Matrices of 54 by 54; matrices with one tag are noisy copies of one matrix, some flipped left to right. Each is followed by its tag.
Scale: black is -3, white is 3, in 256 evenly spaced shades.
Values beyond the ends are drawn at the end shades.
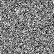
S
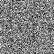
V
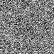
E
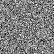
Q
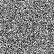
V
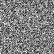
S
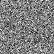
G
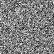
S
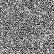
E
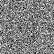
V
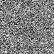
E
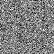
V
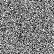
V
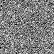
E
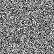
G
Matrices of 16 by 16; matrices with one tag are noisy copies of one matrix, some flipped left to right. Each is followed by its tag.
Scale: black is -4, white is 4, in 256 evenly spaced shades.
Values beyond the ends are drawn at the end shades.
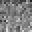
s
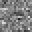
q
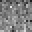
s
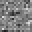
q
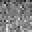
s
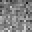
s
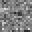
q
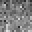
s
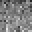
s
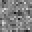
q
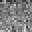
s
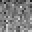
s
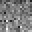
s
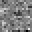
q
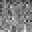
s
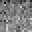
s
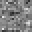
q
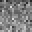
s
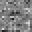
q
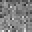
s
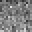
s
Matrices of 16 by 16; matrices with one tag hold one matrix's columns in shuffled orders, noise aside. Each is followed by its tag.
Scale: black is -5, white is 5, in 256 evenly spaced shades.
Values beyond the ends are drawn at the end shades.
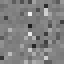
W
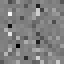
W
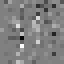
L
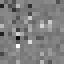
L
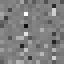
W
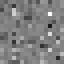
W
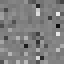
W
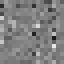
L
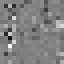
L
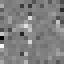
L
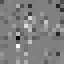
L
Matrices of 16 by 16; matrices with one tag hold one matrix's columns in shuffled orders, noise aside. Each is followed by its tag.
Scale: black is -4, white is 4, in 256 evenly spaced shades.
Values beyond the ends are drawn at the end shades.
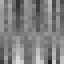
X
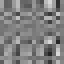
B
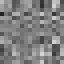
B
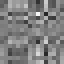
B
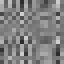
B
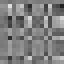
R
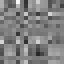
B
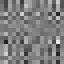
B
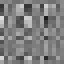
R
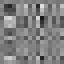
R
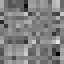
B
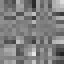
B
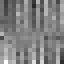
X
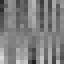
X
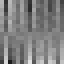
X
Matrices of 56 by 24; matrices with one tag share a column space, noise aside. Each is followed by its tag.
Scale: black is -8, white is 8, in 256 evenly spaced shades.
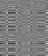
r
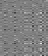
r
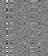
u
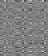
u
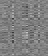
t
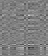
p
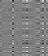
u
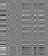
p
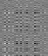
r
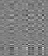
p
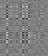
t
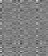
u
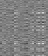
r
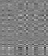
p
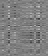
t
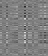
t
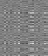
r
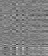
p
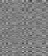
u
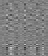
p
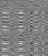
r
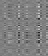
t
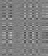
t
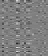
u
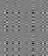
r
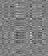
t
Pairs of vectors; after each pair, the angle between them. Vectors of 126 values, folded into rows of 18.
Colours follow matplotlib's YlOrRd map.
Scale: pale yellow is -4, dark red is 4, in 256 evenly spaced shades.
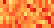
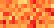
orthogonal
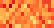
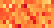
nearly opposite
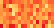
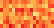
partly aligned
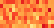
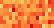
nearly opposite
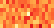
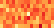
nearly parallel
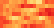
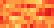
nearly parallel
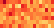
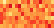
nearly opposite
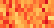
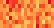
orthogonal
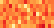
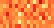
orthogonal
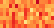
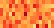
partly aligned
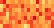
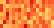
nearly opposite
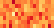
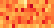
orthogonal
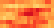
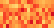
orthogonal
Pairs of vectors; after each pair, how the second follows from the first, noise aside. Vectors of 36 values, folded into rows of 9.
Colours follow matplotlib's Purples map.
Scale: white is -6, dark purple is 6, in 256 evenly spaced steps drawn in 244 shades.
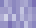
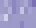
partly zeroed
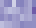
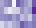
scaled up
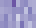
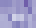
shuffled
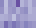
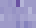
partly zeroed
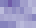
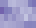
wrapped around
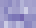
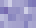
wrapped around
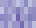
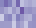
shuffled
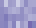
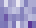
scaled up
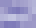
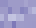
partly zeroed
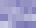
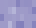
partly zeroed
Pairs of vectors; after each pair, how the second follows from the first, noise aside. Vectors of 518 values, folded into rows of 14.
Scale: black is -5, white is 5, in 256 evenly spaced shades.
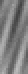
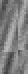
wrapped around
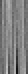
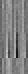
wrapped around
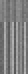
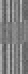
wrapped around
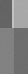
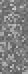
shuffled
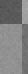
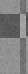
wrapped around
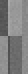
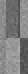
reversed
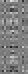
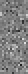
shuffled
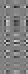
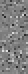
shuffled
